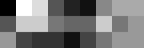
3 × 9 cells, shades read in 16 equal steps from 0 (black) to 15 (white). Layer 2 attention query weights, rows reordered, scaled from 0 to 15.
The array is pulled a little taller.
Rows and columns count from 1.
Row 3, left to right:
9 4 3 3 1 4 7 9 9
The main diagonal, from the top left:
0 12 3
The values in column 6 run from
1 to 6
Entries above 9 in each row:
4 3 0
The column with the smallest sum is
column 5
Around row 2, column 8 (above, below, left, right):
10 9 12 9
